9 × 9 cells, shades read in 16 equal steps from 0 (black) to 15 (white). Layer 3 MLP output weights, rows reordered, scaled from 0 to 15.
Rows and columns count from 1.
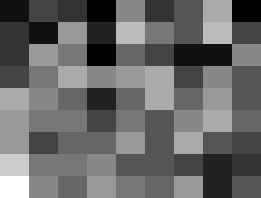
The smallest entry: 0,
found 3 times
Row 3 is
3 9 7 0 6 4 1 1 8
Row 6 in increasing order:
4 5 6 7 7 7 8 9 10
